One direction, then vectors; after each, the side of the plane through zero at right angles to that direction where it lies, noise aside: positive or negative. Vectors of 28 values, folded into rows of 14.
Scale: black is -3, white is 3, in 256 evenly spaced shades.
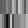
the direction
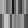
negative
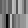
positive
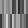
negative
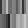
positive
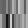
positive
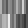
negative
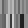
negative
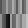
positive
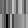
positive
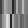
negative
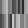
negative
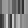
negative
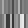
positive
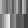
negative
